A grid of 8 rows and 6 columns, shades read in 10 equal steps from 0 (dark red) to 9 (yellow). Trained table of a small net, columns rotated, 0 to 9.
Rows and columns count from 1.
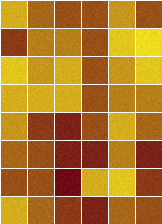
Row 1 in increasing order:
3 3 3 4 6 7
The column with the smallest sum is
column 4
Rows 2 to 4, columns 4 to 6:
3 8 9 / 3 6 8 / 3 5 5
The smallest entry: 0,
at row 7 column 3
